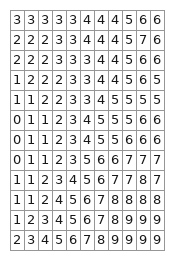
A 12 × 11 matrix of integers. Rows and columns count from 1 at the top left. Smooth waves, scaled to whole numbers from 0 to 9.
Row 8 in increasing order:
0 1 1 2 3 5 6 6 7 7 7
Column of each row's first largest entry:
10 10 10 10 8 10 9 9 10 8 9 8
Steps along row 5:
same up same up same up up same same same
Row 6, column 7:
5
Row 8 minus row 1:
-3 -2 -2 -1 0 1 2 2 2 1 1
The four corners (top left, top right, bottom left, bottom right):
3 6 2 9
